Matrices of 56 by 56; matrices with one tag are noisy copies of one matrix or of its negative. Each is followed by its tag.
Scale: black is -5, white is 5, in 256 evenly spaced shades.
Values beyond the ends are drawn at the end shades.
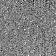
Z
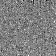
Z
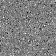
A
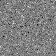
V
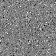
A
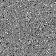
A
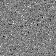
V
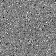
A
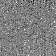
Z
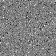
A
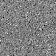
A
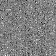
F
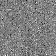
F
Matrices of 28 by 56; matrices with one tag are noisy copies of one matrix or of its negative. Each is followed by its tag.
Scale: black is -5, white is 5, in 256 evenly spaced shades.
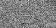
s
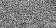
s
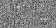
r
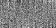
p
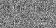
r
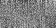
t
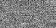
s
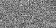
s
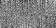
t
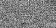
s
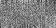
t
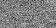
s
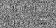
r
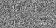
r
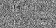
r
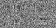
r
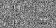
r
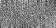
t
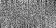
t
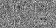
r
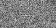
s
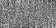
p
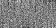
p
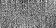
t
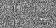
r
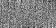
p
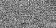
s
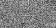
s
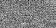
s
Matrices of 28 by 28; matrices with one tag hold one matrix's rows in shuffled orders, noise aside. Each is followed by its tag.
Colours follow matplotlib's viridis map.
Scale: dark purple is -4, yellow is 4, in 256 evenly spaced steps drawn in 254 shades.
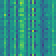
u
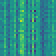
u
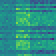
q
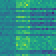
q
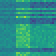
q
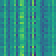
u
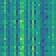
u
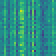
u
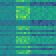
q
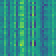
u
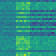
q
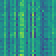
u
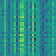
u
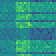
q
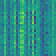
u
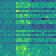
q
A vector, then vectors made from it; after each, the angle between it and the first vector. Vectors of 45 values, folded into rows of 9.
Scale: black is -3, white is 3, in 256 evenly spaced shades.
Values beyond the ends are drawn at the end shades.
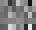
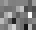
partly aligned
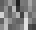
partly opposed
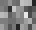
partly opposed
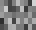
partly aligned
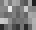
orthogonal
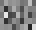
partly opposed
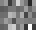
nearly parallel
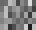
nearly opposite
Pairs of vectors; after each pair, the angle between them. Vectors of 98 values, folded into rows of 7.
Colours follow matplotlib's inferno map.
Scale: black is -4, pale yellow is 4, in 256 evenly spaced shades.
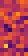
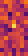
partly aligned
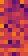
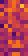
nearly opposite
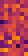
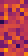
nearly parallel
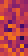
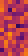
partly aligned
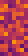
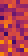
nearly opposite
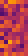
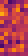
nearly opposite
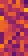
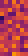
partly opposed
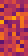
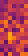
orthogonal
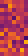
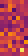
nearly parallel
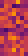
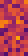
partly aligned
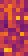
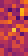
partly opposed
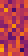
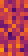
nearly parallel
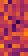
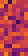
nearly parallel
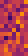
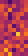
partly aligned
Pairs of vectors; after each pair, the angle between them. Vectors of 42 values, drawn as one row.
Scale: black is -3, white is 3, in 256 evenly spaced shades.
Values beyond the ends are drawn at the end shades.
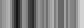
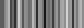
orthogonal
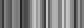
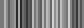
partly aligned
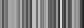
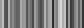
orthogonal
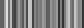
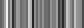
nearly parallel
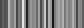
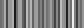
orthogonal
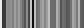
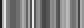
nearly opposite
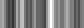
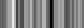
nearly opposite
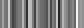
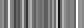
nearly parallel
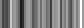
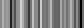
nearly opposite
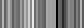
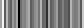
orthogonal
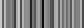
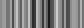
partly aligned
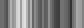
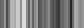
nearly parallel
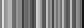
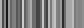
partly opposed
